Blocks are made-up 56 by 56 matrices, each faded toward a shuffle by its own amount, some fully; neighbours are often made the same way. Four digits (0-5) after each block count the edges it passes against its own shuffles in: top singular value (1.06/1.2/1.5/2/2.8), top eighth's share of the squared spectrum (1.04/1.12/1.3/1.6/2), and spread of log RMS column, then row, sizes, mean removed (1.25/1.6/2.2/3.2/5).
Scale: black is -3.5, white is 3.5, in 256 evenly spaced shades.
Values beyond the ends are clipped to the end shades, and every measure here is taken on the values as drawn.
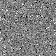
0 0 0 0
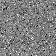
0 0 0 0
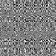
4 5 3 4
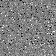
0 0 0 0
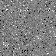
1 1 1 0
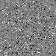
1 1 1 1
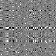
5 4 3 3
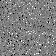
1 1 0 0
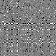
4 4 2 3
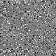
3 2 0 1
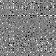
4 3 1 2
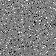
0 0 0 0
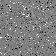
1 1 0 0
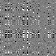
5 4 3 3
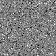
3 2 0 0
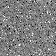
0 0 0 0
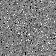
0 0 0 0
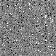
3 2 1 0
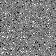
1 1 0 0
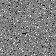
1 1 0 0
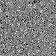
1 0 0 0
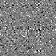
3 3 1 1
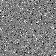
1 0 0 0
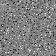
2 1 0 0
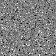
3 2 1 0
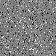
2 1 0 0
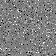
1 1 0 0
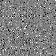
3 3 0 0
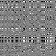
5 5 3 3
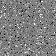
2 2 1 0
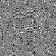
4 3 1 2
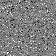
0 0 0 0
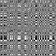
5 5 4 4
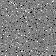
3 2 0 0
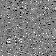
3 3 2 0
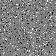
1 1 0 0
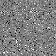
3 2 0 0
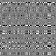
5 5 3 4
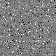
1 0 0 0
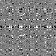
4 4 2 3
